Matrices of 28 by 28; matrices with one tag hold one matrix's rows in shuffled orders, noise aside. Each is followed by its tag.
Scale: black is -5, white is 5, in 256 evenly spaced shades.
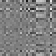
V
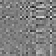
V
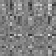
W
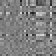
V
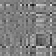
V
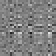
W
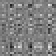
W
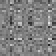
W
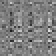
W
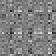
W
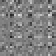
W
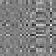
V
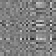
V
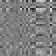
V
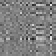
V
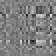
V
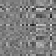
V
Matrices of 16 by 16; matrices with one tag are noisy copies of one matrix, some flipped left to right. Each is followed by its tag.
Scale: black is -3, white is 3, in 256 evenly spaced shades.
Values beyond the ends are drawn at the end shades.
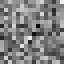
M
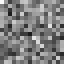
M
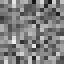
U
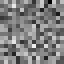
U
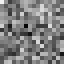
M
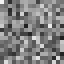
M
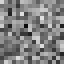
M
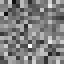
U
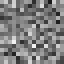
U
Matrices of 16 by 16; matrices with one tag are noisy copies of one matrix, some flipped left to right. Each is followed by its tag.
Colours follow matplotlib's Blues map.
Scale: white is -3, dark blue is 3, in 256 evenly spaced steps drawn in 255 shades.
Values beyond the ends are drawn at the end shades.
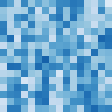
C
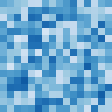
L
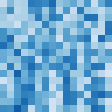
C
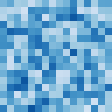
L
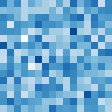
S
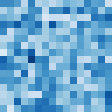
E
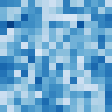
E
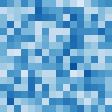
L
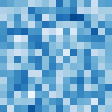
L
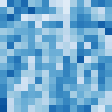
E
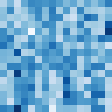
C
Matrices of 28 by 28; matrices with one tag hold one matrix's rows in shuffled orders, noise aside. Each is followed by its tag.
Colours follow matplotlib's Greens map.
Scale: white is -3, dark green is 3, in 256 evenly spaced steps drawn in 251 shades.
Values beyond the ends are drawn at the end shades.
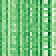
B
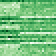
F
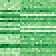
F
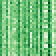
B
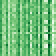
B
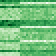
F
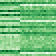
F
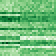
F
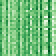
B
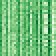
B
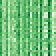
B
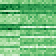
F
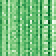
B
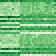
F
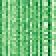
B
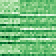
F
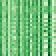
B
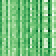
B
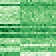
F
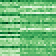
F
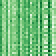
B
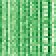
B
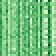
B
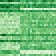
F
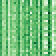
B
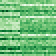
F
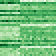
F
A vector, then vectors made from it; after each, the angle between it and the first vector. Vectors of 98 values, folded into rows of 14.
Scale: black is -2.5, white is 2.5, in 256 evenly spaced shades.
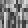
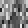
partly aligned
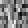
partly opposed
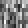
nearly parallel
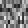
partly aligned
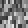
orthogonal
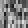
nearly opposite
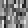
partly opposed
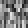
nearly opposite
